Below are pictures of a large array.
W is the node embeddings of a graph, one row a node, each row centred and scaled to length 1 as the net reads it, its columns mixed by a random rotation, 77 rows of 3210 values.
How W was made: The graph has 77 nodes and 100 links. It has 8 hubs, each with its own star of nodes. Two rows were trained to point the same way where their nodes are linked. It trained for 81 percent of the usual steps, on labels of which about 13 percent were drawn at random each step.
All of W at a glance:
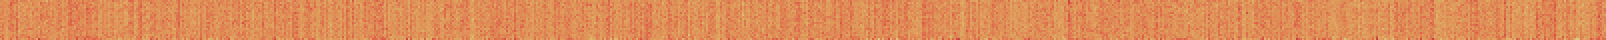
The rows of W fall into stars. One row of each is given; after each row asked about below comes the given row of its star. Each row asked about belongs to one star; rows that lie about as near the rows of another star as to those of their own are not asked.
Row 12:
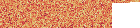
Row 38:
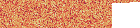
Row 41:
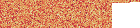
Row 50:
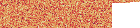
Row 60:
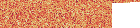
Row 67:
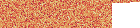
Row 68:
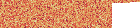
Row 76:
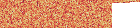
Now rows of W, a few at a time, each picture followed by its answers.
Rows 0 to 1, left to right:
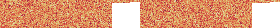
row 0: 41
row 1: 12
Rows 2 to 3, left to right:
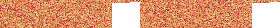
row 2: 41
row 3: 41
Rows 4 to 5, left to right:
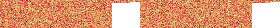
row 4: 38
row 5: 60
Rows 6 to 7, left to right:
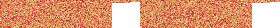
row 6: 50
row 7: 50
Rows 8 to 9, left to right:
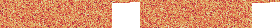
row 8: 41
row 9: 50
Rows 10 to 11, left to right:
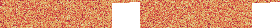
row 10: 50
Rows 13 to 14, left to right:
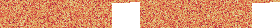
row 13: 50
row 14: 41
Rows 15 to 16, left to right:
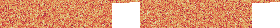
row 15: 67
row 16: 12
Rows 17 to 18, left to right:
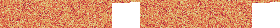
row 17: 68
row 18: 76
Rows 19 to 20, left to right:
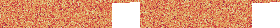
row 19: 76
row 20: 68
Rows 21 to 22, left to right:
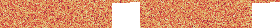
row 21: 50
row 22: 38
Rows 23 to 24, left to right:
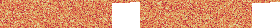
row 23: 68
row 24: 68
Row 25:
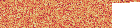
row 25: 67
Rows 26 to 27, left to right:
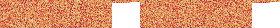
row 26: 12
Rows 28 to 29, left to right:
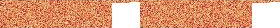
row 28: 12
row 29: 41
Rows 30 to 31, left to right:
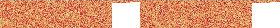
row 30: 60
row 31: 38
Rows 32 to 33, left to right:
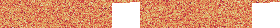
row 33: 67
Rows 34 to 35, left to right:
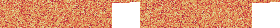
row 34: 60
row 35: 67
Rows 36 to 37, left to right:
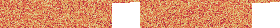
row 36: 68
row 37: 50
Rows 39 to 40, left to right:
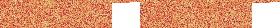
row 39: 76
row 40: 41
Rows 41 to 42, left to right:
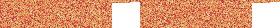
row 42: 50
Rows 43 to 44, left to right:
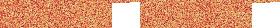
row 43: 76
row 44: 38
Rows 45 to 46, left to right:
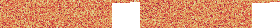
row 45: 12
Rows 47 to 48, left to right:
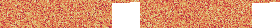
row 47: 12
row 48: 67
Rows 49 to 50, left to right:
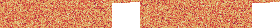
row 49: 50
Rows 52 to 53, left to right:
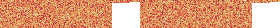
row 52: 67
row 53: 50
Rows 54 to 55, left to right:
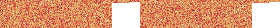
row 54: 38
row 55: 50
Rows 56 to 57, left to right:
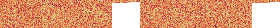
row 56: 76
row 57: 76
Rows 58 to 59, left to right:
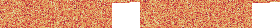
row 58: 41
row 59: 41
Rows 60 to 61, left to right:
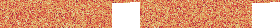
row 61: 67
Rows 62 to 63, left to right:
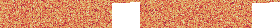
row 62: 60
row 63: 41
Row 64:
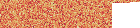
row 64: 41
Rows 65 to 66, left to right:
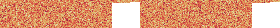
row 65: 38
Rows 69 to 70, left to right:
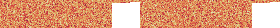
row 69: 68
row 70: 12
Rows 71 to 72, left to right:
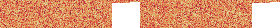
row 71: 60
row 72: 76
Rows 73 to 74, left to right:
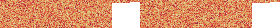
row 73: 67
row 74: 68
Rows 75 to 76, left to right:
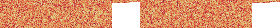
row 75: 76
